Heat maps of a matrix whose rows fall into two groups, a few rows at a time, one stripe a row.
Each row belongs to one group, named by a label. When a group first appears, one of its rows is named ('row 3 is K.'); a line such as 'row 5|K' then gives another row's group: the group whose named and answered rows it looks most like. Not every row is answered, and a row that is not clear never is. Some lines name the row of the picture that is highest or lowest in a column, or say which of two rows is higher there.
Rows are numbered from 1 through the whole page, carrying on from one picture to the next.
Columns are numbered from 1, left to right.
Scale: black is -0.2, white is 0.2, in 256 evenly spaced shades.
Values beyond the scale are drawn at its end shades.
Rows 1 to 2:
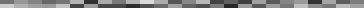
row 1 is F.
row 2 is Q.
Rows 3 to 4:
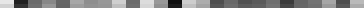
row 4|F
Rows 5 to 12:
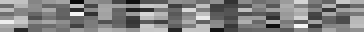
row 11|F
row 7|Q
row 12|F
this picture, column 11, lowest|7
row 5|Q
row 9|F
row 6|F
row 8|F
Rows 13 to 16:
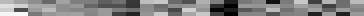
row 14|Q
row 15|Q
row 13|F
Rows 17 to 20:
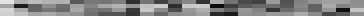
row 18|F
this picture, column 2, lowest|18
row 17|Q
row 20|Q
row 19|F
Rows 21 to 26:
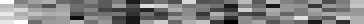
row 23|Q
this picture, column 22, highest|25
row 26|F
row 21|Q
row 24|Q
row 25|Q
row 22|F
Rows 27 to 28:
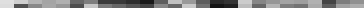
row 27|Q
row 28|Q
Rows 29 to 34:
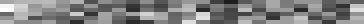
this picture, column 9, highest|31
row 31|Q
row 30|Q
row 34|Q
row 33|F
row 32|F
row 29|Q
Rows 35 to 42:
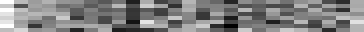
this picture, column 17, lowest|41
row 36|F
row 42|Q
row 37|Q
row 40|F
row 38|Q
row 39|Q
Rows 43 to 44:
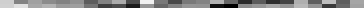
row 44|Q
